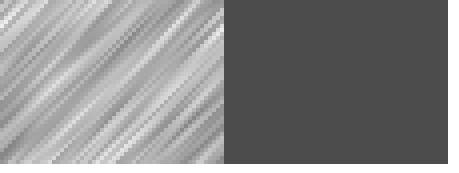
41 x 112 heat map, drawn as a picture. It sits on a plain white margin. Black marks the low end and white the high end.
It is made of 1 by 2 panels. Panel 1,1: high, slanting up to the right. Panel 1,2: low, flat.
